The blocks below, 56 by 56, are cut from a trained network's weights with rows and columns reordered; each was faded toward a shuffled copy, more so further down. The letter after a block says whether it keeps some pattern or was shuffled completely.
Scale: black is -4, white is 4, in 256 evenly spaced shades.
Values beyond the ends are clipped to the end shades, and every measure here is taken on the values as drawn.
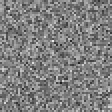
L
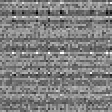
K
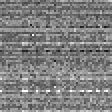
K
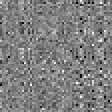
K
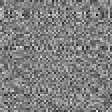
K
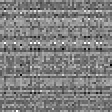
K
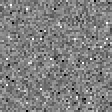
L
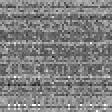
K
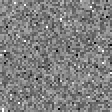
L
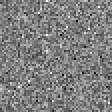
L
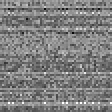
K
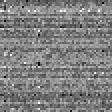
K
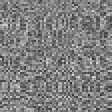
K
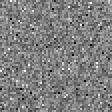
L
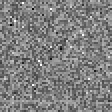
L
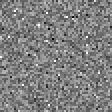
L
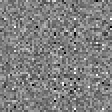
K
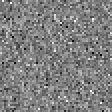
L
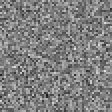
L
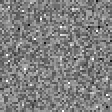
L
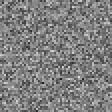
L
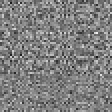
K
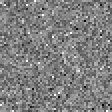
L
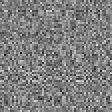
K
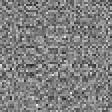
K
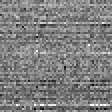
K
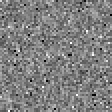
L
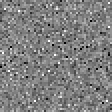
L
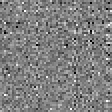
K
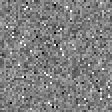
L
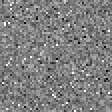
L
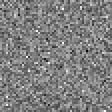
L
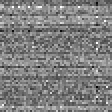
K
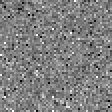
L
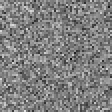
L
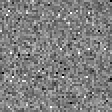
L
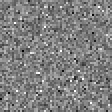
L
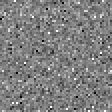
L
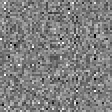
K
